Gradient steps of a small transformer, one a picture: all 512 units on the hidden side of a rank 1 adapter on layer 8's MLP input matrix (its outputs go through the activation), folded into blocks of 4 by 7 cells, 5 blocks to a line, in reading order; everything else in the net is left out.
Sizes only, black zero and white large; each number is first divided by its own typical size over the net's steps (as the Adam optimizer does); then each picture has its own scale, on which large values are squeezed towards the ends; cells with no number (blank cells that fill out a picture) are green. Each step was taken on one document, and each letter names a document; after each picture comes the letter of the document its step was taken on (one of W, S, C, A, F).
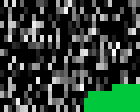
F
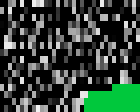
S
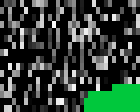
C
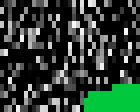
C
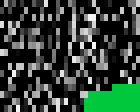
C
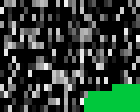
C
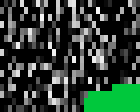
C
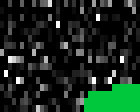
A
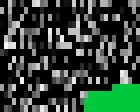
S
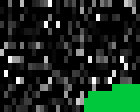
A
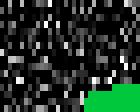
A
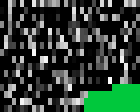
S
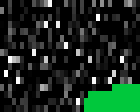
A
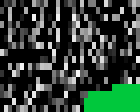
C
